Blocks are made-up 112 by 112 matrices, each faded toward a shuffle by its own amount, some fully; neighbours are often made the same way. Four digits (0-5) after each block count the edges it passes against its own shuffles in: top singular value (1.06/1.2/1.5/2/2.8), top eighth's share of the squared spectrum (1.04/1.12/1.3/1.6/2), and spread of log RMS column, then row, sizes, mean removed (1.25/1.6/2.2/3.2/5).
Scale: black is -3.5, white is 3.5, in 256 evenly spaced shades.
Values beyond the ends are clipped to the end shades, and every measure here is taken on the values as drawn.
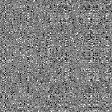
4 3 3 2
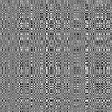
5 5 5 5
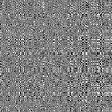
5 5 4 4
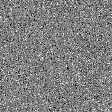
2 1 0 0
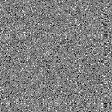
4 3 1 1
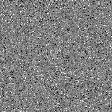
3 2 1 0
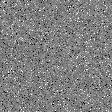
0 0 0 0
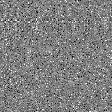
3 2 1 1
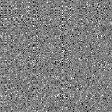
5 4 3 2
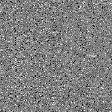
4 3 2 1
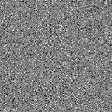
4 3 2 1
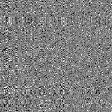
4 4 3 2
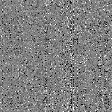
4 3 3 1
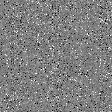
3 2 1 0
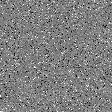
2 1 0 0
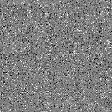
4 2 1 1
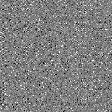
4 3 1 2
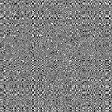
5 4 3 4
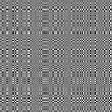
5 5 5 5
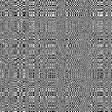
5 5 4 4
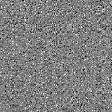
4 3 2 2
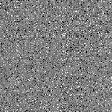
4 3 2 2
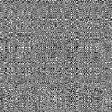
5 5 3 4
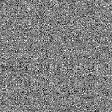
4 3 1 2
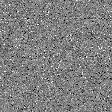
3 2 0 1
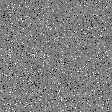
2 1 0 0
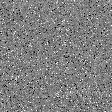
2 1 0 0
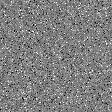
2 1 0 0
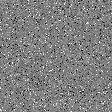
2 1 0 0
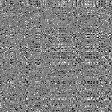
5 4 3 3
